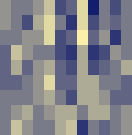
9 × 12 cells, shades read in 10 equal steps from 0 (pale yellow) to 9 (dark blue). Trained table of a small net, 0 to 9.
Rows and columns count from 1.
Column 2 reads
5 5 5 2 3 6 5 4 2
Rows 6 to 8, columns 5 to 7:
1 6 6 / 3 5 7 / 4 3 3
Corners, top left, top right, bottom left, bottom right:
4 5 5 4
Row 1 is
4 5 5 4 2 7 6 1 9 5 7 5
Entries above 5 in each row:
4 4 4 5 6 5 3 0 2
